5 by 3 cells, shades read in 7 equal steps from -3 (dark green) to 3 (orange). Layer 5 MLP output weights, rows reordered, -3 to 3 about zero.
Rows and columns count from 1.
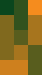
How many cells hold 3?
1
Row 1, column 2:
-2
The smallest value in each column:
-3 -2 -1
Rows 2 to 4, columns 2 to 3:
-2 1 / -1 1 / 1 -1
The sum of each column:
-1 -2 3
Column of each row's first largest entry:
3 3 3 2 1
